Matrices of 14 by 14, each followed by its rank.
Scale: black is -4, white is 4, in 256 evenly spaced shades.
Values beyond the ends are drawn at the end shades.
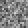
full rank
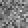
full rank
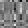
two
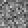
full rank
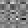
two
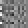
two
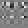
two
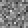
full rank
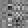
two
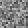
full rank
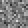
full rank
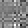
two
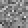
full rank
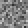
full rank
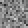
full rank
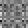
two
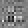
two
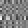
two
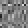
two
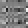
two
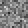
full rank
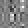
two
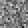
full rank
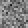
full rank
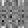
two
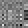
two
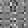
two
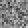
full rank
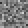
full rank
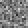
full rank
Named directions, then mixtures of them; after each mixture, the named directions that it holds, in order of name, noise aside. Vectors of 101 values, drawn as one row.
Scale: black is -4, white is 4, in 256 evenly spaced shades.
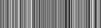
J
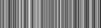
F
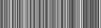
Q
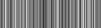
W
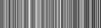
F, Q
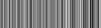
J, Q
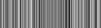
J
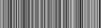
Q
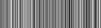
J, Q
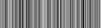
F, W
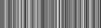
F, W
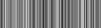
Q, W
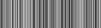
J, Q, W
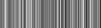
F, J, W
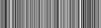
Q, W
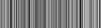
F, Q, W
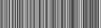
Q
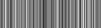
W
